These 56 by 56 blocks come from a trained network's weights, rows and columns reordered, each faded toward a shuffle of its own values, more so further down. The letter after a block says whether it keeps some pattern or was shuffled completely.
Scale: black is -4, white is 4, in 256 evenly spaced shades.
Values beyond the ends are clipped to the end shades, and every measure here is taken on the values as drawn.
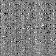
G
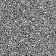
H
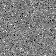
H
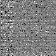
G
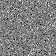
H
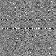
G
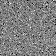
H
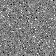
H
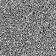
H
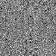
G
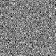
G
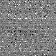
G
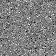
H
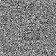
G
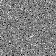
H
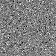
H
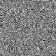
G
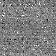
G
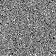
H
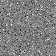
H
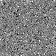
H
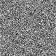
H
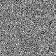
G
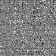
G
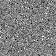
H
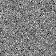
H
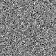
G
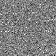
G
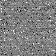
G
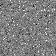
H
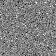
H
